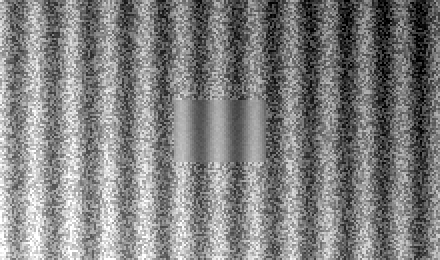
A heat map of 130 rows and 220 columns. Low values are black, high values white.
The top right is the ninth with the lowest average. The values follow a bell shape. The centre is the calmest part. Overall the values sit about 50% of the way up the scale. The bottom left is the ninth with the highest average. An odd patch, calmer than its surroundings, sits in the centre. The field climbs toward the bottom left. Stripes running up and down repeat 12 times from left to right.
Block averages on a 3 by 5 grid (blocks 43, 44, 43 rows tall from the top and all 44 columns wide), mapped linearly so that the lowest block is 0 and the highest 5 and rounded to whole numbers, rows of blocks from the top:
3 2 2 0 0 | 4 3 3 1 1 | 5 4 4 2 2
